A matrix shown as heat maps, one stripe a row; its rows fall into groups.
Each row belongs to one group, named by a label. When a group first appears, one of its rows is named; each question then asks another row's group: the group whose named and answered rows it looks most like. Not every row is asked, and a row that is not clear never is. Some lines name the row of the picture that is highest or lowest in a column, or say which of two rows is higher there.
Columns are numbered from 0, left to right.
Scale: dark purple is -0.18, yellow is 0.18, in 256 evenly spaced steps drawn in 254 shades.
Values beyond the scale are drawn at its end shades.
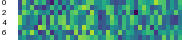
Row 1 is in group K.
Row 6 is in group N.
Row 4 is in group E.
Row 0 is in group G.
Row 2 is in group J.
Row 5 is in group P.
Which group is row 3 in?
E
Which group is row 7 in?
K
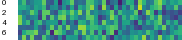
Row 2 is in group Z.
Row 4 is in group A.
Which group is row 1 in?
A
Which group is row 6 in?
N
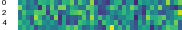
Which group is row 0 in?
P
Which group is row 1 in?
E
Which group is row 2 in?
P
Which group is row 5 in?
J
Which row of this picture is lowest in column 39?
1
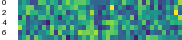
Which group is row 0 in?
P
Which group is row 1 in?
J
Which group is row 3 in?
P
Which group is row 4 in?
K
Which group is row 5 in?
E
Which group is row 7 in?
A
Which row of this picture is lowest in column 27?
1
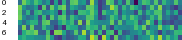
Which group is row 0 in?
J
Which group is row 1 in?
E
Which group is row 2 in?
A
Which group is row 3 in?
E
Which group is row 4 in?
Z
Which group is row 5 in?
G
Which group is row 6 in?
N
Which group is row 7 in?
A
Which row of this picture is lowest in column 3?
2
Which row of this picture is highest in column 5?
2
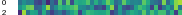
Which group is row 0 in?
K
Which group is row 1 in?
J
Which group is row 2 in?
G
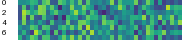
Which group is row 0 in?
Z
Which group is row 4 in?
K
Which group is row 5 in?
Z
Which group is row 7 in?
Z
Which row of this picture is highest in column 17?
5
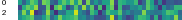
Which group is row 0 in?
Z
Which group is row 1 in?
N
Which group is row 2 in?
J
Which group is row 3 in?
J
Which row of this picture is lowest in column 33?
3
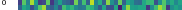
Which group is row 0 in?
N
